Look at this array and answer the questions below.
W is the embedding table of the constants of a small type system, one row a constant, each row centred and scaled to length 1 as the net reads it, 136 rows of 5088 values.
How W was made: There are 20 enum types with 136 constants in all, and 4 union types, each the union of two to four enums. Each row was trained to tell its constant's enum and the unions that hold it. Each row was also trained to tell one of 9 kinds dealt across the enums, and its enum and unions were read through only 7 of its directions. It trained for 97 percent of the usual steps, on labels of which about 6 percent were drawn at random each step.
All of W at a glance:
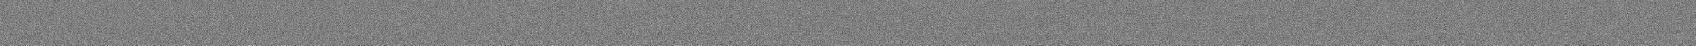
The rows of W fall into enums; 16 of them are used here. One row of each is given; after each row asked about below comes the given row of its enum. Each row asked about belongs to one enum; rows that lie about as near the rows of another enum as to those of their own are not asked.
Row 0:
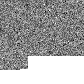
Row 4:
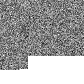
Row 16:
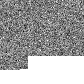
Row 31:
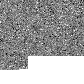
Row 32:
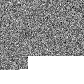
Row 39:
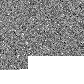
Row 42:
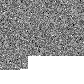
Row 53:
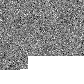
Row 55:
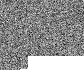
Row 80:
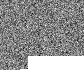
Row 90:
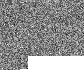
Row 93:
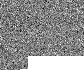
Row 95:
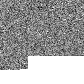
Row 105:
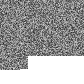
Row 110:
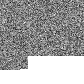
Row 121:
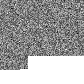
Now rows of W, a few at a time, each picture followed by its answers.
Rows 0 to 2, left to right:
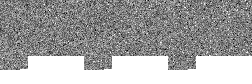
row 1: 16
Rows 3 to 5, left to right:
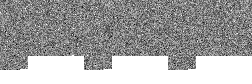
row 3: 80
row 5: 0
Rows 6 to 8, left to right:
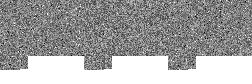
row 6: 42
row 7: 90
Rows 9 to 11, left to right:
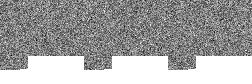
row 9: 42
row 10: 110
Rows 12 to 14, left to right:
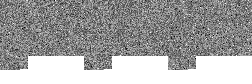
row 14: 90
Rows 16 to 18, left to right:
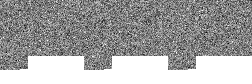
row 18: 31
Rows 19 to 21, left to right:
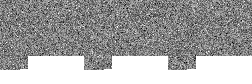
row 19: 53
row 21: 53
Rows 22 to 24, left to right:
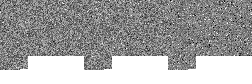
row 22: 32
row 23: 42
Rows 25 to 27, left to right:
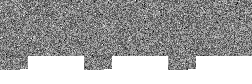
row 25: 80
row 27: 90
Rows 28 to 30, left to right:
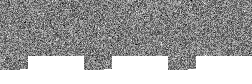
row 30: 95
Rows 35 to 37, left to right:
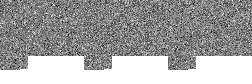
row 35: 42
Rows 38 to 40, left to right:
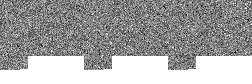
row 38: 32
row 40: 80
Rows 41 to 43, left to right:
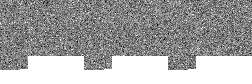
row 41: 95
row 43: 95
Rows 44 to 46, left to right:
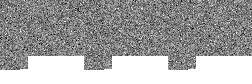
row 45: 53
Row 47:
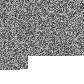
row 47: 0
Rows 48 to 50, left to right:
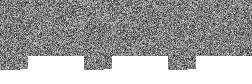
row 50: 4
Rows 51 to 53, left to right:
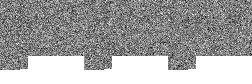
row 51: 16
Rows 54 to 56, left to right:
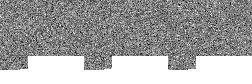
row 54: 110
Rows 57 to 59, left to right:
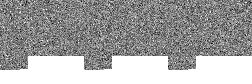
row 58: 4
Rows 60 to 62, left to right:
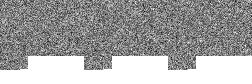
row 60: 105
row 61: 53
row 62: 0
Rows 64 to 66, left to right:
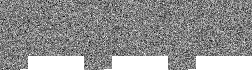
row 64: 53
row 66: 105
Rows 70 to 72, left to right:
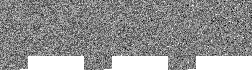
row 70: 31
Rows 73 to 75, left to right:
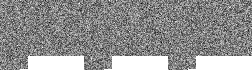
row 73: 121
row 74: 42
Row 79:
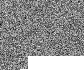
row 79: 32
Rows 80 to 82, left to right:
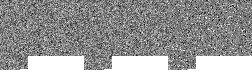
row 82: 31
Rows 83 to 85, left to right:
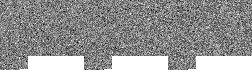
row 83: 42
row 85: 121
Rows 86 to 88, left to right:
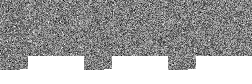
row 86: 93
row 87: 80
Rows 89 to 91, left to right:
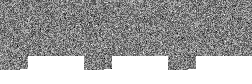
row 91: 110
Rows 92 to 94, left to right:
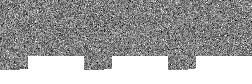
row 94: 95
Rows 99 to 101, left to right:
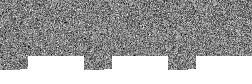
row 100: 55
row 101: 55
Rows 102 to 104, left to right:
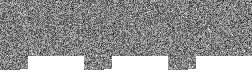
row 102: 121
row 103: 16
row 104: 16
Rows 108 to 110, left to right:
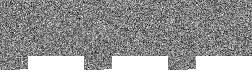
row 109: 55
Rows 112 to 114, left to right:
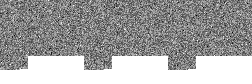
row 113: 80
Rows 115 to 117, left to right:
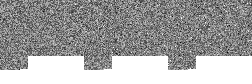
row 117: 31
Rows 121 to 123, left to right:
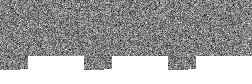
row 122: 0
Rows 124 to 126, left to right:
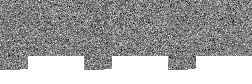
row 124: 53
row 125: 93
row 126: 93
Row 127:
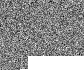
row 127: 16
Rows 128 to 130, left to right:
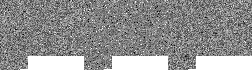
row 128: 105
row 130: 0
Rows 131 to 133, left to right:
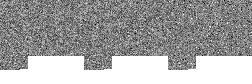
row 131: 121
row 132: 55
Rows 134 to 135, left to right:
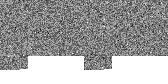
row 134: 95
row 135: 110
